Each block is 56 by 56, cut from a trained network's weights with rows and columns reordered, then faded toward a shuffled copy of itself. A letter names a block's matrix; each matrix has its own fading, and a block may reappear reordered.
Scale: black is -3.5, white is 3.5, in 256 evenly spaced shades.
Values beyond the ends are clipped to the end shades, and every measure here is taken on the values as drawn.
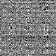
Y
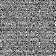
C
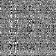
Y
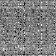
Y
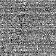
C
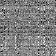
Y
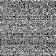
C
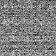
C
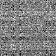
C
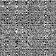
Y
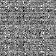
Y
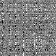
Y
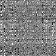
Y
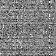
C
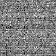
C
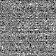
C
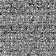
C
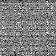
Y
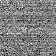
C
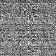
C
